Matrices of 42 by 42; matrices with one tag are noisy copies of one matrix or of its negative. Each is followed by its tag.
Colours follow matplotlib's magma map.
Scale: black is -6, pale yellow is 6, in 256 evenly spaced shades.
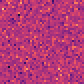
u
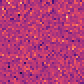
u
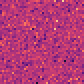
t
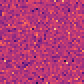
t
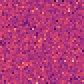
t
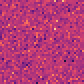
t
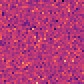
t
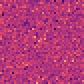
t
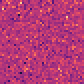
u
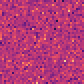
t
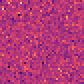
u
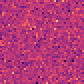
t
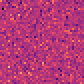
u
